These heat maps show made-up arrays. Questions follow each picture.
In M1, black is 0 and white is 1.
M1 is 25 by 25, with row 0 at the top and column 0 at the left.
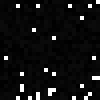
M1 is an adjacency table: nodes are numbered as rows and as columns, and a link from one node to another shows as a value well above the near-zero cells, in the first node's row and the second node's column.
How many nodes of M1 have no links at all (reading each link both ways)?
6
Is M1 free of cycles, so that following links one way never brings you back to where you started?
yes
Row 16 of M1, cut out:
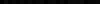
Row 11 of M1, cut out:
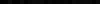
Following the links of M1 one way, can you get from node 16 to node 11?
no
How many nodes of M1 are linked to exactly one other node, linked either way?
3
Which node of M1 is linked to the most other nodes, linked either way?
node 24
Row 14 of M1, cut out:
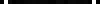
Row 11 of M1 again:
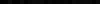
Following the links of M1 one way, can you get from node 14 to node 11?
yes
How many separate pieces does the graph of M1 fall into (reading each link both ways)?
7
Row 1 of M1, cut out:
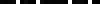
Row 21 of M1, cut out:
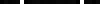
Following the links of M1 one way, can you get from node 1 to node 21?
no
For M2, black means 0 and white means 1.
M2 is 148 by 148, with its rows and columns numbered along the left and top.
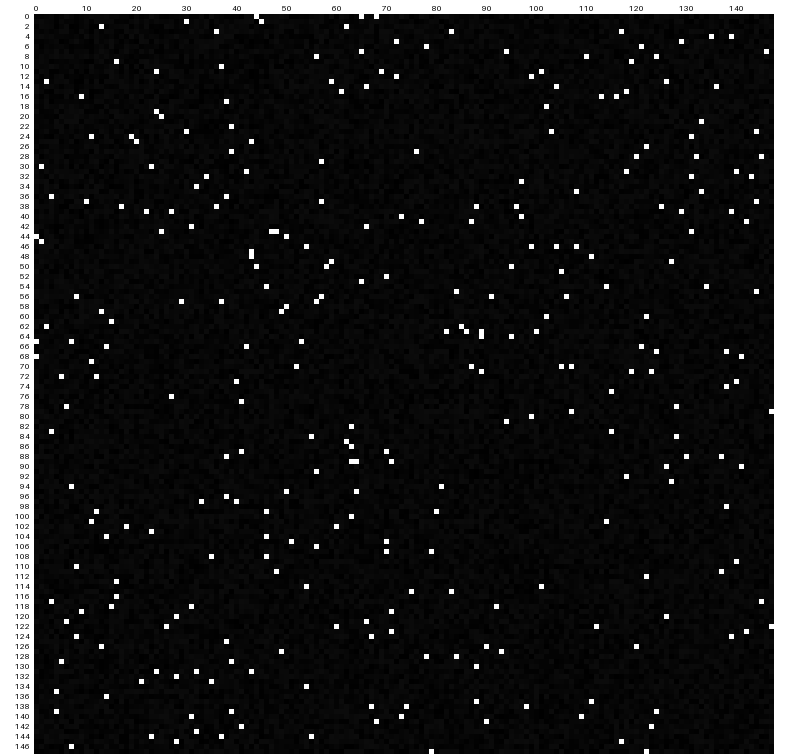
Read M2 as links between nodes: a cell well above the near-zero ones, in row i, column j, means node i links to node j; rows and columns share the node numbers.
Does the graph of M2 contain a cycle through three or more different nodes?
yes
